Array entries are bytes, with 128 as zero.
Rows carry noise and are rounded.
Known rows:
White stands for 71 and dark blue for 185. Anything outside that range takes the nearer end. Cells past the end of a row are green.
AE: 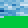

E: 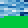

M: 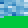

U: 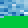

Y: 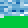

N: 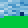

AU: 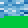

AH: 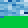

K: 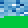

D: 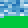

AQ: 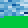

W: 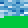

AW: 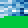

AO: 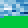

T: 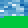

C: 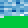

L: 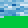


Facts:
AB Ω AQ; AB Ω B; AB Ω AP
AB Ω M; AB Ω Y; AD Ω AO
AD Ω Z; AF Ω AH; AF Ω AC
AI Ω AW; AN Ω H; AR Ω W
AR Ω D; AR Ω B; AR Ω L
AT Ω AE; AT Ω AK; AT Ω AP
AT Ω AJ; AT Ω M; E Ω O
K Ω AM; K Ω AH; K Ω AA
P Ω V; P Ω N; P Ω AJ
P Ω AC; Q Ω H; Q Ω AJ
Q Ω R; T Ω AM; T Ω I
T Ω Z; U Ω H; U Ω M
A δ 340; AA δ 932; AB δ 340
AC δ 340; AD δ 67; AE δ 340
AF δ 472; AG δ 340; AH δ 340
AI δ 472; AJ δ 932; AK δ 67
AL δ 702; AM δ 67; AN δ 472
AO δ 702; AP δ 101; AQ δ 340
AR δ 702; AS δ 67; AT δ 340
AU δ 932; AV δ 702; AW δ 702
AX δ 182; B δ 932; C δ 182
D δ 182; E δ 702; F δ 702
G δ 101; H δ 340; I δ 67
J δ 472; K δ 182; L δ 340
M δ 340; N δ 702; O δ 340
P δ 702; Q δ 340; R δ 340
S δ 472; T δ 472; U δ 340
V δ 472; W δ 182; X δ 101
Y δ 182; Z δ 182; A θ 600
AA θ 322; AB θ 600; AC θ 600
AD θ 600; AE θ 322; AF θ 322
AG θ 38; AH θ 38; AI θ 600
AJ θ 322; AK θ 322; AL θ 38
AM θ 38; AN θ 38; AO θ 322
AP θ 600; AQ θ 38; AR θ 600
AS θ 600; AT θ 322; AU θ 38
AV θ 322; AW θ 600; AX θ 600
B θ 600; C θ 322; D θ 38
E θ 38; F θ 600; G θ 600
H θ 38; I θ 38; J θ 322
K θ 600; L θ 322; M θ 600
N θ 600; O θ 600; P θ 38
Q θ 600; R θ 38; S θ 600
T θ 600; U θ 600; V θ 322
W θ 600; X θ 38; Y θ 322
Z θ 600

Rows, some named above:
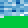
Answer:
C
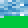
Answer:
AK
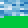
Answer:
AA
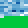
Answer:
Y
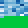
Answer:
Z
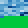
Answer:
P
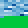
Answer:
AP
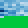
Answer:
AT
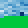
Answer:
N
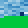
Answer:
AR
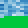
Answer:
J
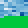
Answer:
AV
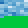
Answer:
AC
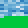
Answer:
V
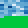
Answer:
AF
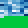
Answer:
AI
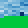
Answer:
F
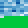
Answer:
C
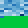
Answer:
X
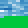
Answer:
S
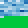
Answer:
AJ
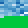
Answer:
AX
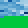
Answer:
AG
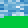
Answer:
V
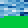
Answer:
E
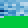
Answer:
AT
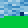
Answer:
AR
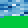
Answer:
AN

